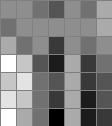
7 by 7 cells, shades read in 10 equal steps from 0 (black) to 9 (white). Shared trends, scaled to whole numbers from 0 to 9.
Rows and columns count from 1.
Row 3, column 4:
2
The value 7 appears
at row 4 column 2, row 5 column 1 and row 6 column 2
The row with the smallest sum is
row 7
